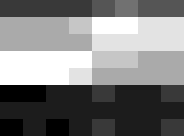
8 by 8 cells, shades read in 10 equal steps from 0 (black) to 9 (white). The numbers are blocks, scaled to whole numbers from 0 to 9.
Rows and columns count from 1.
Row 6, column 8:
2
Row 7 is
1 1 1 1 1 1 1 1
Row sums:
21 59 56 62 59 8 8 8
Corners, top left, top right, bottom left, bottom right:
2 3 0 2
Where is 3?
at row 1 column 5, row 1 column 7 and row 1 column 8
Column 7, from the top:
3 8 8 6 6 1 1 1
